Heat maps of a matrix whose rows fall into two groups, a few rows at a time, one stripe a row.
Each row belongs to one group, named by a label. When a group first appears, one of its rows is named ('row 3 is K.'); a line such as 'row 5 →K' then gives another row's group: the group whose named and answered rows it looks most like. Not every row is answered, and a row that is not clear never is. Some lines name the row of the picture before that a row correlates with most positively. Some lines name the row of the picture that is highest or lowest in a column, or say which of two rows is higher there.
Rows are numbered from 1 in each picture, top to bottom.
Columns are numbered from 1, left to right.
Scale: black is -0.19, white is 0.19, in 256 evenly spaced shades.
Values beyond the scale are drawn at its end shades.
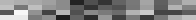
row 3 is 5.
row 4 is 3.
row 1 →3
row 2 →3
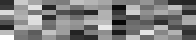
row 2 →5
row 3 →3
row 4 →5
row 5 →5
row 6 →5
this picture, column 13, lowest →1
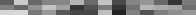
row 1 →5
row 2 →3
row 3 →3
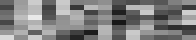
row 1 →5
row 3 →5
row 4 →5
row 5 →5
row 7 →3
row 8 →3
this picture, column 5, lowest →8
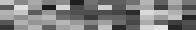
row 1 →3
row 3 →3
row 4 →3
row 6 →5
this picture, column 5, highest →2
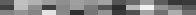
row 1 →5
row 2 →5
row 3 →3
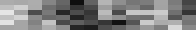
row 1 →3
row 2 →3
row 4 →3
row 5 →3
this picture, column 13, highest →6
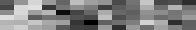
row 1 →5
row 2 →5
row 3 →3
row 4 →3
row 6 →3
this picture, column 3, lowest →4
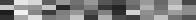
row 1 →5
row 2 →3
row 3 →5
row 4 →5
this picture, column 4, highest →2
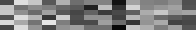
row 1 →5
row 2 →3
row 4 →5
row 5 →3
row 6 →5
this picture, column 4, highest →5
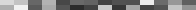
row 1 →3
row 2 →3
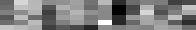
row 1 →5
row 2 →5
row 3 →5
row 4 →5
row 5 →5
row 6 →3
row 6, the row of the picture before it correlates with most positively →2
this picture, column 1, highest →6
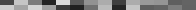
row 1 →5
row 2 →3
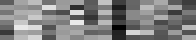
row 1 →5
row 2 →3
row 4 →3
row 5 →5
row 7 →5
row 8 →5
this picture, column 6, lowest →2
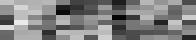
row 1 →3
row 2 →3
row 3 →3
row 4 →5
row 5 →5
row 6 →3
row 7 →5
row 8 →5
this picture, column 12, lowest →5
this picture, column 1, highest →6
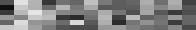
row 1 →5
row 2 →5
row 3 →5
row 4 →3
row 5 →5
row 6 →3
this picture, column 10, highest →4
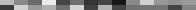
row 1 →3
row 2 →5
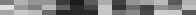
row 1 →3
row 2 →3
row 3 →3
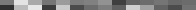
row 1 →5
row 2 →5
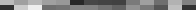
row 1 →3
